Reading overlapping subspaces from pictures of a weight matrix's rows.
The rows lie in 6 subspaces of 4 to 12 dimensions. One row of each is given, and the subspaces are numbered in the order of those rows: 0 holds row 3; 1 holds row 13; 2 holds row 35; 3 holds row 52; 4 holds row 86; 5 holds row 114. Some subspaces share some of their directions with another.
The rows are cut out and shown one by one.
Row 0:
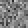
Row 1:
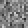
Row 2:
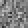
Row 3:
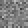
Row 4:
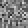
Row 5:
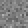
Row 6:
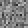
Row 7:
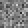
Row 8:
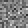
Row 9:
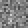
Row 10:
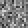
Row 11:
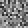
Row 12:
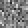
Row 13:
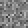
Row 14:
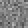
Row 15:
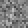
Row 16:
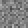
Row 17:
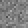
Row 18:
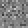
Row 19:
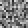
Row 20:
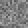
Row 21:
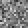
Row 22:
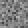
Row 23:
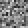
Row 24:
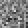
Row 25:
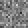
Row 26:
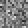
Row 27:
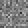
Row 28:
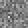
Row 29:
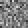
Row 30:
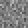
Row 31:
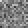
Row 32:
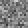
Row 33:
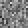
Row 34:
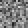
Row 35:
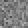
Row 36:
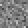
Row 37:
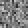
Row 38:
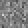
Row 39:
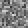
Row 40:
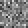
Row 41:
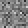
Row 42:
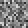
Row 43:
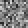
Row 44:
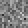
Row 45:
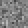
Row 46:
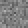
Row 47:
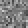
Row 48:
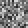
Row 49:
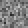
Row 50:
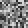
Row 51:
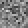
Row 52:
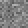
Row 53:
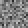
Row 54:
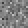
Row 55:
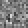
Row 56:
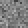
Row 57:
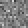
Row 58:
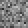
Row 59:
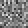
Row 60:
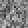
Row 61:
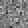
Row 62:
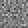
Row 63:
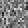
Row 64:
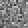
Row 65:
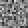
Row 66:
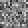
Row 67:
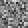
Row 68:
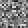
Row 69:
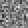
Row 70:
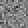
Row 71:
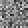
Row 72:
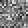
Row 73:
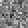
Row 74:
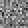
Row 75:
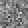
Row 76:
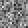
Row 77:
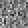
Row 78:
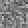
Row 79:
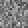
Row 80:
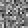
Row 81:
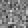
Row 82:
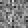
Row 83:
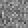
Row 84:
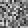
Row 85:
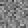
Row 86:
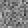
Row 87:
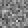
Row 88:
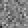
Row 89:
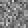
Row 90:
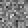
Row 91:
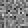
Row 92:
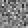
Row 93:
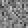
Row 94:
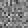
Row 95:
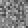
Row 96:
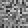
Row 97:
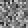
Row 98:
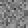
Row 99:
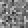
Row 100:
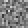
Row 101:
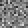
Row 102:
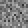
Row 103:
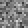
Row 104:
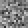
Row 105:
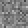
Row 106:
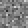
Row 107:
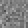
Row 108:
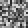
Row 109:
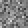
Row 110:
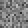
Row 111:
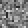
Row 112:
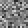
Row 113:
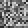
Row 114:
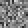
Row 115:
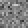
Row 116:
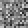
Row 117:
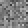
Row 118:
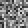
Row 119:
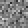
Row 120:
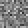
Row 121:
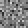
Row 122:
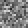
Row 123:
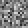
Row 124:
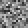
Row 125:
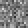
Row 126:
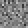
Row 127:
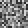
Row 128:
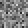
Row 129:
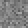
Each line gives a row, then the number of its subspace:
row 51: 4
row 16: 0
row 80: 5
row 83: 4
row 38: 3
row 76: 3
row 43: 0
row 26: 3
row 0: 1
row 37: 1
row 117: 3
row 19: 2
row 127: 4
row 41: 1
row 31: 3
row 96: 4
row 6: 4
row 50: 4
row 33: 4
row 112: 0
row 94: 5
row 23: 2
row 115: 3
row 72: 3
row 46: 4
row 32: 0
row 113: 4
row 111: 2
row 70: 4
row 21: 0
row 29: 4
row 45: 4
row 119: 4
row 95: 3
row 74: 1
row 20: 2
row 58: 4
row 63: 1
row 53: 3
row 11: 5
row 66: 3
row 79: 4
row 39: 4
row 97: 0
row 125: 4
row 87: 4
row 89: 1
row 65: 2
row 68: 0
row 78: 3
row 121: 1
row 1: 3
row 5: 2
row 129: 3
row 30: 3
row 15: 3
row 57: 2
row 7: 5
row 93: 0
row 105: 1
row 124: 4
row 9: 2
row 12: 1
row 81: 2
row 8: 3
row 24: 2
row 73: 3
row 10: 3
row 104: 4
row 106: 2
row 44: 3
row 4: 3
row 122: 4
